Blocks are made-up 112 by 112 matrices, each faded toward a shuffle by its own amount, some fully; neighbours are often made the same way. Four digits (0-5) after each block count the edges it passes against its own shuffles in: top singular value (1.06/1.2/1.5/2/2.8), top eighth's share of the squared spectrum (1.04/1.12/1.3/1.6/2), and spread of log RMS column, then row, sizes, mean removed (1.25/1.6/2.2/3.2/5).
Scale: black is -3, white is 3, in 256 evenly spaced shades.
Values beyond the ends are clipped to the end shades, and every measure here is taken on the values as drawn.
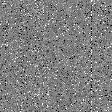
2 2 2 0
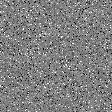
0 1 1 0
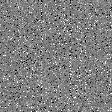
1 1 2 0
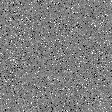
0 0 0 0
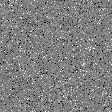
0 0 0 0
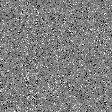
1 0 1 0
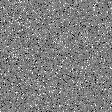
0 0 0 0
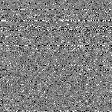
3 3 0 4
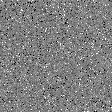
0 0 0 0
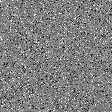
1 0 0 0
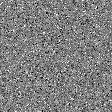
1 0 0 0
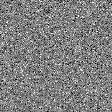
3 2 0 0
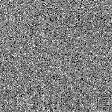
3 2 0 1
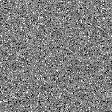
3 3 1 1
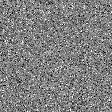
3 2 0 0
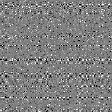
5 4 2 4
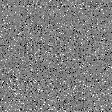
3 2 1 1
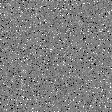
2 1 0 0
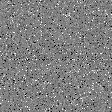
2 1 0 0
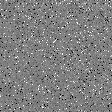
2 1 0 1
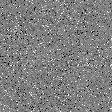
1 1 0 0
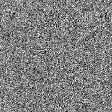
3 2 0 1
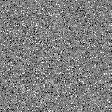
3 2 1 1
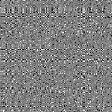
5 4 3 3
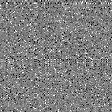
4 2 1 1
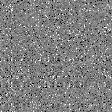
4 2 1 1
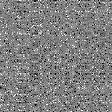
4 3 2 2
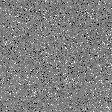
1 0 0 0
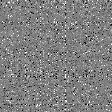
3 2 2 2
